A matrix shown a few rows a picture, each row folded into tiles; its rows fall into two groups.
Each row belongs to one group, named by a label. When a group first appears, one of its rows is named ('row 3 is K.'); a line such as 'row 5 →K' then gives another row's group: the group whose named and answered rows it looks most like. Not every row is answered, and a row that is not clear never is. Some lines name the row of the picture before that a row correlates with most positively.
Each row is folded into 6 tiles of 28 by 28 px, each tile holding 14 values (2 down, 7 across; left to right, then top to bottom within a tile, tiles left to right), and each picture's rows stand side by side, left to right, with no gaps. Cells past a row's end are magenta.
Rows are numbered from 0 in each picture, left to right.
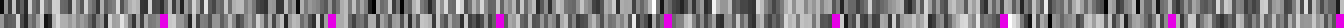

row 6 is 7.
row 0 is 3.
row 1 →7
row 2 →7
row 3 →7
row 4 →3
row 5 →3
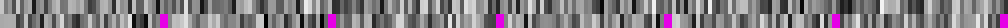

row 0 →7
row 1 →7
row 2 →3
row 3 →7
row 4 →7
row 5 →3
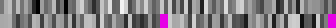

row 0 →7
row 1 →7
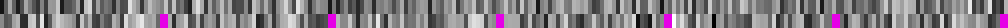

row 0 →3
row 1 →3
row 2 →3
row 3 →7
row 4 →7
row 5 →3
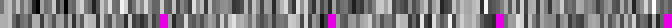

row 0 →7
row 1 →3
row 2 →3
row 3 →7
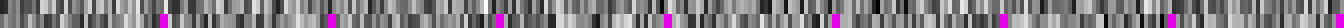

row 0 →3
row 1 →3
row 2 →7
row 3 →3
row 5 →7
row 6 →7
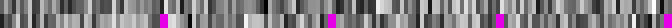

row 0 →3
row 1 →7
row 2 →3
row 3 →7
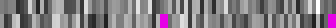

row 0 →3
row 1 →7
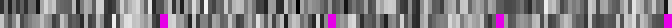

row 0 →3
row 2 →3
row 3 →3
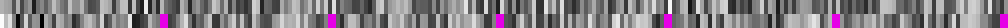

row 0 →7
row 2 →3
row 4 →3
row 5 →3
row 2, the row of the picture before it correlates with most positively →3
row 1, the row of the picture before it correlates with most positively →2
